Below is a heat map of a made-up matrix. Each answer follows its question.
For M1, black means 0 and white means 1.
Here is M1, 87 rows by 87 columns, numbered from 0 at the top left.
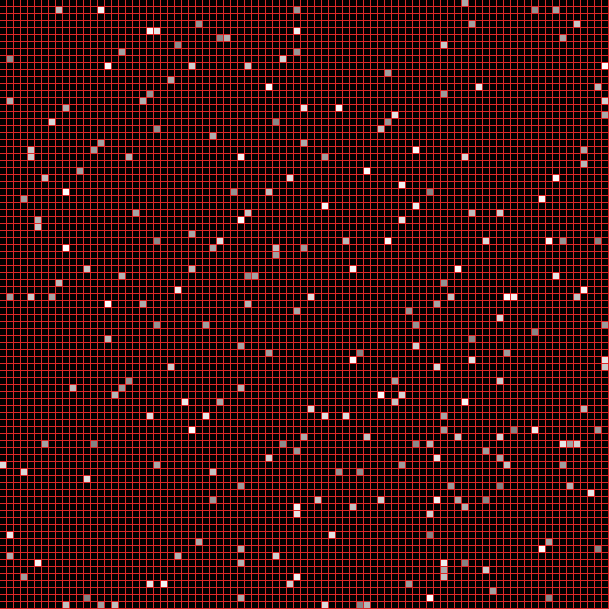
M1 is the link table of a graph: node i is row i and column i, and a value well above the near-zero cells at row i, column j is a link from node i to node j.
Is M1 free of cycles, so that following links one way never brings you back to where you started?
no
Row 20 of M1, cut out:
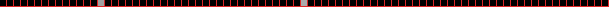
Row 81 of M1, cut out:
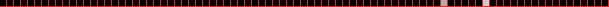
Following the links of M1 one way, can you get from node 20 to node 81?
yes
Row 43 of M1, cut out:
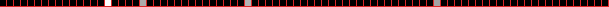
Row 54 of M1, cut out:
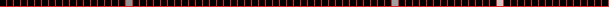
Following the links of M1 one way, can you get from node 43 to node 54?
yes
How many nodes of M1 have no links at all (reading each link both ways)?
6
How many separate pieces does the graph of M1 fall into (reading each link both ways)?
8
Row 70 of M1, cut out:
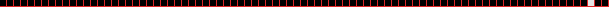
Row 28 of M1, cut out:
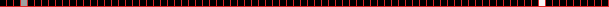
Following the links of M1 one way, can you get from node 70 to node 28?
no
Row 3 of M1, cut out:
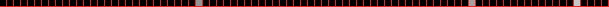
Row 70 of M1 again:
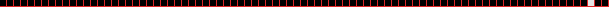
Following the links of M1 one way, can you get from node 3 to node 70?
no
